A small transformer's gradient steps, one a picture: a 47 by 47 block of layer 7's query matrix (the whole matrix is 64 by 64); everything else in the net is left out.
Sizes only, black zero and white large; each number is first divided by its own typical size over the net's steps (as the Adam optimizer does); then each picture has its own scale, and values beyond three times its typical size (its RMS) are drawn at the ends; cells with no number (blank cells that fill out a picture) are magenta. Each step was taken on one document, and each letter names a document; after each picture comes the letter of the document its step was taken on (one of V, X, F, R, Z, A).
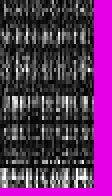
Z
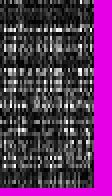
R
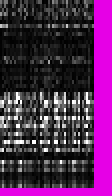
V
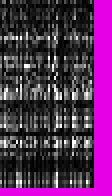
V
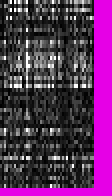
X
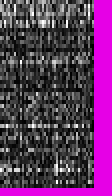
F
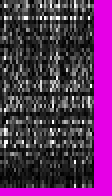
X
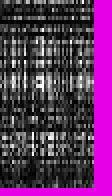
Z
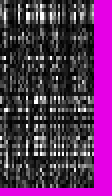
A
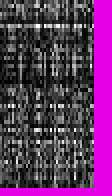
R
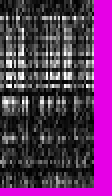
Z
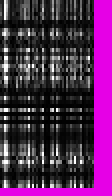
A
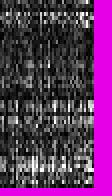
F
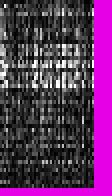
Z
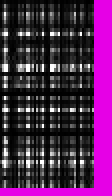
A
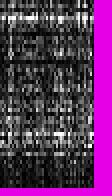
R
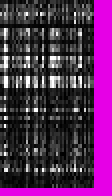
A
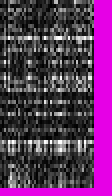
R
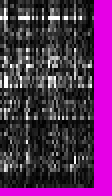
X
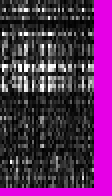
Z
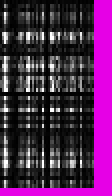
A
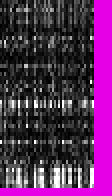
X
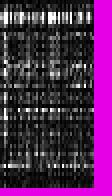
X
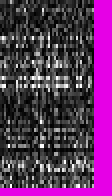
Z
